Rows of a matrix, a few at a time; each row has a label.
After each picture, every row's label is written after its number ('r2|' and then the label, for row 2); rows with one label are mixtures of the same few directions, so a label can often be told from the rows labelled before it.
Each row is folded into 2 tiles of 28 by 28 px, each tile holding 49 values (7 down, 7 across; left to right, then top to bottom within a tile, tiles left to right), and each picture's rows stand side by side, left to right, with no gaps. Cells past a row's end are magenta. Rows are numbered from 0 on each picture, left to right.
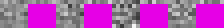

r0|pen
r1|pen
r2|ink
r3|pen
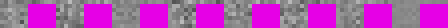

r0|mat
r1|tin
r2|pen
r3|pen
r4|pen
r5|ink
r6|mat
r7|pen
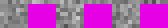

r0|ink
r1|pen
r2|ink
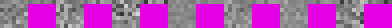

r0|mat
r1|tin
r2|pen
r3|ink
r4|tin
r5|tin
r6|tin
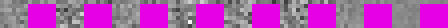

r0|mat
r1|mat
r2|ink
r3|mat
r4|tin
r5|mat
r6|tin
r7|pen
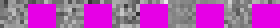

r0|mat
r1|ink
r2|pen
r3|pen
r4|mat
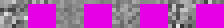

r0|ink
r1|mat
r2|mat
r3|tin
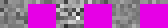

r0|tin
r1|pen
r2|ink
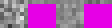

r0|pen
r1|ink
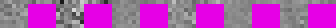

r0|pen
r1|tin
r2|mat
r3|tin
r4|tin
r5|mat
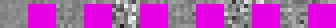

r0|ink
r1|tin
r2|pen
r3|pen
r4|ink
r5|mat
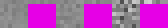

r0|tin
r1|ink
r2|ink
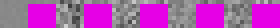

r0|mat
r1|pen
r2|mat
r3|tin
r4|ink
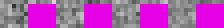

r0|pen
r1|ink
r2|pen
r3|ink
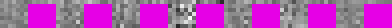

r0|tin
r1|mat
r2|tin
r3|pen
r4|mat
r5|tin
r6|mat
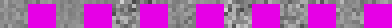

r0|tin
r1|tin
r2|ink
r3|mat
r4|tin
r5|ink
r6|tin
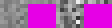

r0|mat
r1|mat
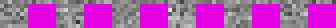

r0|pen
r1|mat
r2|mat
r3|tin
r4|ink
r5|pen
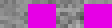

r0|tin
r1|ink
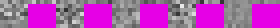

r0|pen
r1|mat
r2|ink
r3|pen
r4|tin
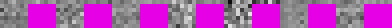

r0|tin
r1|mat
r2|ink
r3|pen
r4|mat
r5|mat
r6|ink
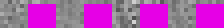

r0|ink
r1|tin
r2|mat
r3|mat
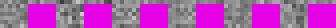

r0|ink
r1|pen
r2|pen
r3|pen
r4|tin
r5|pen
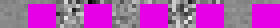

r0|pen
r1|ink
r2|ink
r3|mat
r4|mat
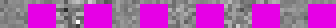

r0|tin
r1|mat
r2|mat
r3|mat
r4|tin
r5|ink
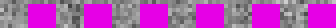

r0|tin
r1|pen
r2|ink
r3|ink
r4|pen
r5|pen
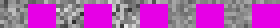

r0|mat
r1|mat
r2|tin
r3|mat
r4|ink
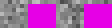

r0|ink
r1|pen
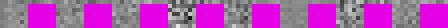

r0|mat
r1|ink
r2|ink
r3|pen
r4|pen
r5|mat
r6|mat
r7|mat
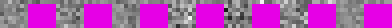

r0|ink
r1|pen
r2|pen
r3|pen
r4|tin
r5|tin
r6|mat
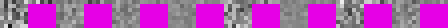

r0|tin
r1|ink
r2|mat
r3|pen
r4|tin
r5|pen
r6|mat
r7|mat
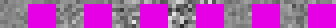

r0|tin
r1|mat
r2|mat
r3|ink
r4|pen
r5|pen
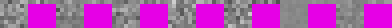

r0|ink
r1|tin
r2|ink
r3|mat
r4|mat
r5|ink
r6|tin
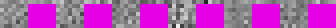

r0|mat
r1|mat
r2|mat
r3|tin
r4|mat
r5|tin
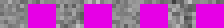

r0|ink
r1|ink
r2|tin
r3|pen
